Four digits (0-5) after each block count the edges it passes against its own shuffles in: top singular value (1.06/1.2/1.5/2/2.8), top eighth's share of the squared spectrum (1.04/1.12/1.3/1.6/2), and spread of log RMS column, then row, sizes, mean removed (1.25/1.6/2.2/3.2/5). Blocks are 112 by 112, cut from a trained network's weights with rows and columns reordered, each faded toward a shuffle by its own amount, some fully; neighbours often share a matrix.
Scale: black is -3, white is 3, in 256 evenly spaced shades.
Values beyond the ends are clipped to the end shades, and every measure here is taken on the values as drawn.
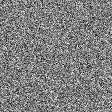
0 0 0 0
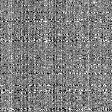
4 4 0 4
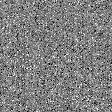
1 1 0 0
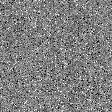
1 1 0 0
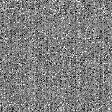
3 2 0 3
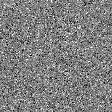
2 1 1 0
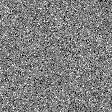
0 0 0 0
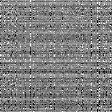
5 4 4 2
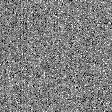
1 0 0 0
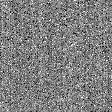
2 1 0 1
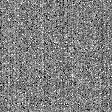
3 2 0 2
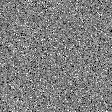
0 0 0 0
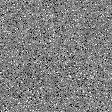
0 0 0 0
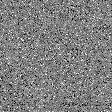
0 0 0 0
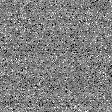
2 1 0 0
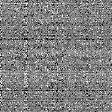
4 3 3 1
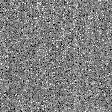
1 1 0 0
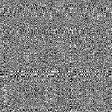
4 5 3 3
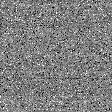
1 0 0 0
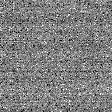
3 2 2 0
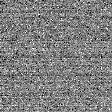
3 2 2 0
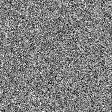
1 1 0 0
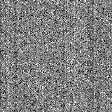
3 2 0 2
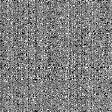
3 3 0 3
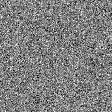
2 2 0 0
